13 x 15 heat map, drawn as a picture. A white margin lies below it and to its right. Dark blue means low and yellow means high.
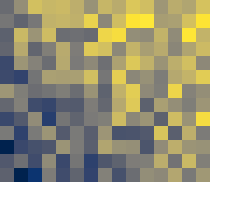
Values rise toward the top right. The ninth with the lowest average is the bottom left. No single row or column stands out from its neighbours.
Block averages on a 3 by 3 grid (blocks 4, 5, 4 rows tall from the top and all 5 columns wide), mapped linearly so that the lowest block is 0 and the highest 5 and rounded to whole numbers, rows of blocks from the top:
3 5 5 / 1 3 4 / 0 1 3
